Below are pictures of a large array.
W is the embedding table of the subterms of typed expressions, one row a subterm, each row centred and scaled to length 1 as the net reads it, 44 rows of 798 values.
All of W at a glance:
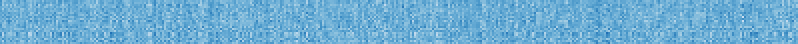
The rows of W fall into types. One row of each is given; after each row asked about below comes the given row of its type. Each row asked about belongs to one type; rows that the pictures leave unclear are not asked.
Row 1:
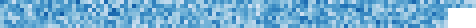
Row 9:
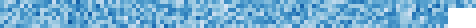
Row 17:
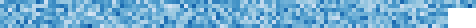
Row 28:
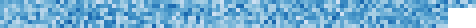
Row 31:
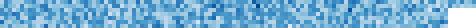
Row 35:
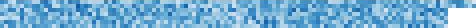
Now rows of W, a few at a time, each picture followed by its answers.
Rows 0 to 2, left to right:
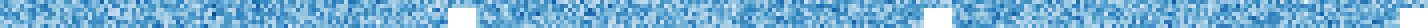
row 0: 31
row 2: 1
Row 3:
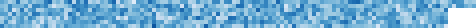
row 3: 9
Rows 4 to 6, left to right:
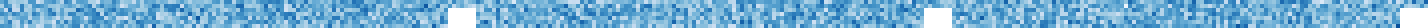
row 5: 35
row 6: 31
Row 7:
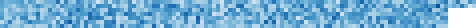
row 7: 28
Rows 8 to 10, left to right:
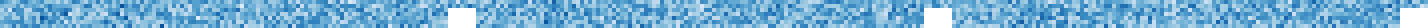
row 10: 28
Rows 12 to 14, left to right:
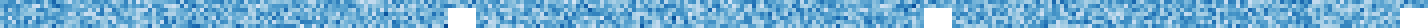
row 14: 17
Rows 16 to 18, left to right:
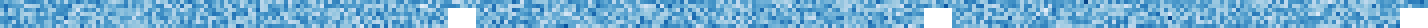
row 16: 1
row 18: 17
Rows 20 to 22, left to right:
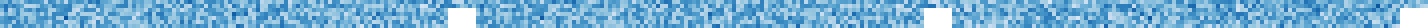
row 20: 1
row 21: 1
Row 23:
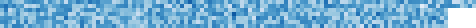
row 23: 1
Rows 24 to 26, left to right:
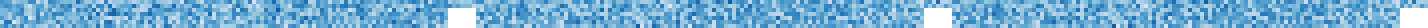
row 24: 1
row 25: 31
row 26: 31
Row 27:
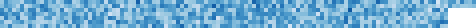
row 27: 31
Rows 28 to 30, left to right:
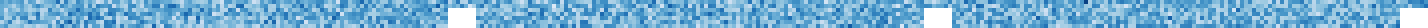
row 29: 28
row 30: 17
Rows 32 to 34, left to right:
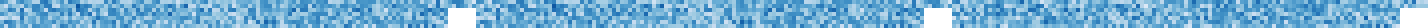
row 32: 35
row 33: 35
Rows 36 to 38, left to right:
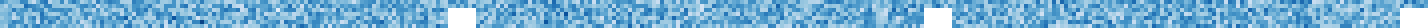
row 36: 35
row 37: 9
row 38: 17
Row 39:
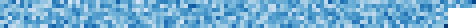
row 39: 28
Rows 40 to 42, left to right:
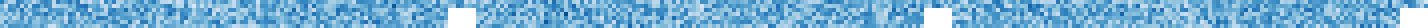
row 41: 9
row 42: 35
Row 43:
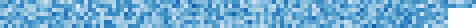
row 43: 28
